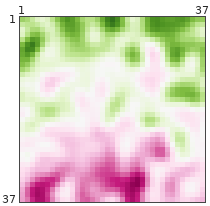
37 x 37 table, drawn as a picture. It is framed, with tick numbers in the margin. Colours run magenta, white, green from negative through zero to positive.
Grain: blotchy. Ninth with the lowest average: bottom middle. Histogram: bell-shaped. Average level on the scale: 50%. Slope: up to the top.
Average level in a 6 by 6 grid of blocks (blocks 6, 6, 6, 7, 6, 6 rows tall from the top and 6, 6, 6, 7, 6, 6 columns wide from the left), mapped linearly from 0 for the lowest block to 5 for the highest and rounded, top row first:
454455
433434
333334
332333
221113
011022
